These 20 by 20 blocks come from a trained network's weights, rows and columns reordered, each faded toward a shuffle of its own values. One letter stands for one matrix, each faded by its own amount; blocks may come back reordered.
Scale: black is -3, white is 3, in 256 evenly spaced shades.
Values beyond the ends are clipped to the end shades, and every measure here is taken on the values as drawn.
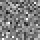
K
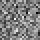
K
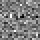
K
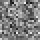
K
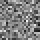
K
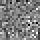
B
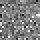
B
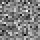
K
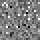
B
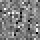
B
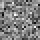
K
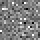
B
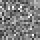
K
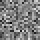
K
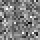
K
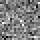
B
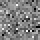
B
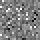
B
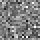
K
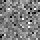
B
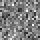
K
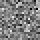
K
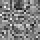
K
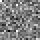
K
